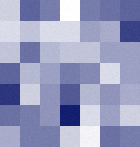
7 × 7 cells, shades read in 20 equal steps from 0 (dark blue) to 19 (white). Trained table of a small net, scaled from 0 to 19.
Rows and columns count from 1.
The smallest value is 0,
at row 6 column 4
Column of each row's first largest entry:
4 1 1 6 2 5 5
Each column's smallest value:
2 6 8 0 8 7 3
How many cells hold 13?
3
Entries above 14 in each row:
2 3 0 1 1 2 2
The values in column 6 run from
7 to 16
